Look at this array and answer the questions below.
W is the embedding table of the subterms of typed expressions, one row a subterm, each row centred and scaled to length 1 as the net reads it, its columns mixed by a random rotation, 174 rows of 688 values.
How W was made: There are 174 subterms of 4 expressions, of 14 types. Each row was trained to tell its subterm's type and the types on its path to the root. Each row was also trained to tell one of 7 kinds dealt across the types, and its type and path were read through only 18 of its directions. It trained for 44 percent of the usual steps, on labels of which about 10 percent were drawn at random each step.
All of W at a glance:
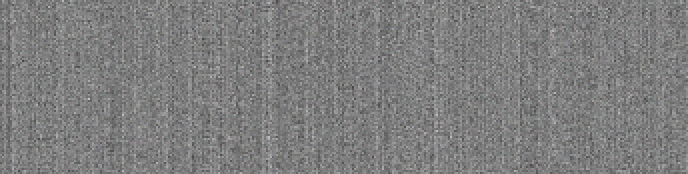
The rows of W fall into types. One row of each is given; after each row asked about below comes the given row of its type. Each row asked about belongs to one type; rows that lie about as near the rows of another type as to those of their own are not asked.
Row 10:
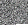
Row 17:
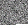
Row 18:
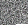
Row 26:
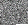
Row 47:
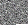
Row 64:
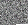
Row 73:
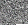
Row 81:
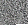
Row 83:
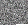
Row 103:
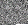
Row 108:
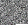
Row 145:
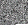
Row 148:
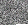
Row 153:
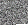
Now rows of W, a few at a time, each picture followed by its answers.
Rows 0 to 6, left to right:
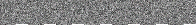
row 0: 10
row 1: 103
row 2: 10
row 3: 10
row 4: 153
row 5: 148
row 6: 47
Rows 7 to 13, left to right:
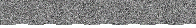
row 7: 47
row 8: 153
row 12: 83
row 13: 47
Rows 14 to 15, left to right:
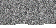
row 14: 145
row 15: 64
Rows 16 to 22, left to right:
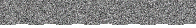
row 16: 148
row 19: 10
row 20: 108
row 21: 17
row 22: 108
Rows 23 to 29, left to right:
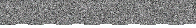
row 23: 103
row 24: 148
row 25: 73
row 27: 81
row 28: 26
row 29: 145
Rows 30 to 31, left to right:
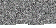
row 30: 10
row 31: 10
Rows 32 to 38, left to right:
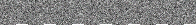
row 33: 64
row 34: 18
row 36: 18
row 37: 103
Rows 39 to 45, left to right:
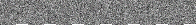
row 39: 10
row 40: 26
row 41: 81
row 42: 145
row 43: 64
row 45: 108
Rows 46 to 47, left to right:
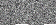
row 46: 145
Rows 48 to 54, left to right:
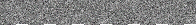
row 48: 103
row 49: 64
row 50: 10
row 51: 81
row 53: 64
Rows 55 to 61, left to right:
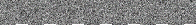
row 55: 26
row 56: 103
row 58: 18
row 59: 26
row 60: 103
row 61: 103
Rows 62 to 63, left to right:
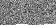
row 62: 18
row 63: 73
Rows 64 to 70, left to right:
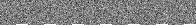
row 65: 153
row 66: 64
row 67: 26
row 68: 26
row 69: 10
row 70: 10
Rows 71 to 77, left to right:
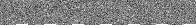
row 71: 145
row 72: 18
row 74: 103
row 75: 108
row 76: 47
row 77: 47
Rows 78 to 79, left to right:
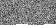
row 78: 145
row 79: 83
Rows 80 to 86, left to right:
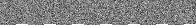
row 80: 17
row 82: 10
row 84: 83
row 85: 153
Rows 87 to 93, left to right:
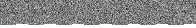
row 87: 73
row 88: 73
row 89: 81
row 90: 26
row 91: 103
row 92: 17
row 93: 10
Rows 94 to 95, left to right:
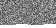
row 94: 153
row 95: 148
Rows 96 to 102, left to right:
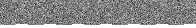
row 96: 145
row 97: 47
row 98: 81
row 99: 18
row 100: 64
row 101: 17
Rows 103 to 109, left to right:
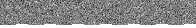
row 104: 73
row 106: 148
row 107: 73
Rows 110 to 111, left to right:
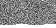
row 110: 73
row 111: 17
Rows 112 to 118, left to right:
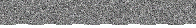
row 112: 47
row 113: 83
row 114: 17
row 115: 83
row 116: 18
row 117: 26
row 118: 18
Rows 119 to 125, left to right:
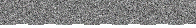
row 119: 153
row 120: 108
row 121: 17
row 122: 17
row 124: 145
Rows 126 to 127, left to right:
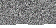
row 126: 103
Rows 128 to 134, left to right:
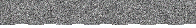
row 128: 103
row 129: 64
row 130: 17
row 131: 83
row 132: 148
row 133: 108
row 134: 26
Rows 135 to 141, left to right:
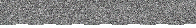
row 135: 64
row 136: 64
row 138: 108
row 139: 108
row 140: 108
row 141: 83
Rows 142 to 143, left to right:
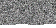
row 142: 153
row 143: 10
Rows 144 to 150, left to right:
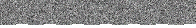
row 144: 18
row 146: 103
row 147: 10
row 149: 26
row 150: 153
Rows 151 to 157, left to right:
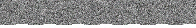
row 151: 145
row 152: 108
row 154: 18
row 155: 145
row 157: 47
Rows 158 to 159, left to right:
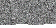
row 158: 108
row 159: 145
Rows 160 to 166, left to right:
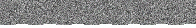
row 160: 145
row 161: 47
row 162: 108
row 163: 103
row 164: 148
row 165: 148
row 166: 148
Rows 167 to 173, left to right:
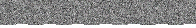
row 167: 18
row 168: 103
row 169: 26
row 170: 47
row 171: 83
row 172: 47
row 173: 26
